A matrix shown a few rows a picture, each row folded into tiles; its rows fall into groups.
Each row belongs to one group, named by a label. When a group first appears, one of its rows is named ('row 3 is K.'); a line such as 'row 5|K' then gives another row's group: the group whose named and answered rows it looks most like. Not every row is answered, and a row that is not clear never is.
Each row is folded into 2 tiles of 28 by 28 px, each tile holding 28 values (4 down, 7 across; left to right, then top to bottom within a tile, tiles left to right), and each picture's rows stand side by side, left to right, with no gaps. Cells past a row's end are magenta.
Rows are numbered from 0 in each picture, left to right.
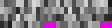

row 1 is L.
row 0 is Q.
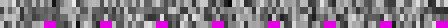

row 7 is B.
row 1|Q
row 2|L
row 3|Q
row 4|Q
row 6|L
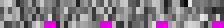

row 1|Q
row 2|L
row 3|B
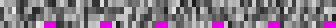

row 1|B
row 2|L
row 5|Q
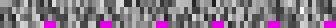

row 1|L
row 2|B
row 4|L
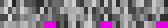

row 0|B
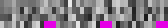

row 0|L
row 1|L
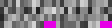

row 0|Q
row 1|L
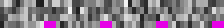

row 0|B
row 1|L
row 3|Q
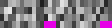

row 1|B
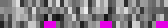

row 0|Q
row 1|L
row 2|B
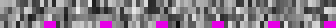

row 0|L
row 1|B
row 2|B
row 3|Q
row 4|B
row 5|Q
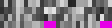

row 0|Q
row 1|B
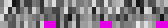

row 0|B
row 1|Q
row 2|B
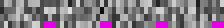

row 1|B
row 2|Q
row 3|B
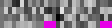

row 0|B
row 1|Q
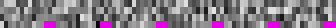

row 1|Q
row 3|Q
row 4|Q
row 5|Q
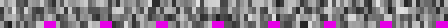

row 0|L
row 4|Q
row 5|Q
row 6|L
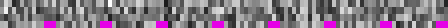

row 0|B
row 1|B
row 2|L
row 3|Q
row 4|L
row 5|B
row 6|B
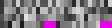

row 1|B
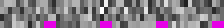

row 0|L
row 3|B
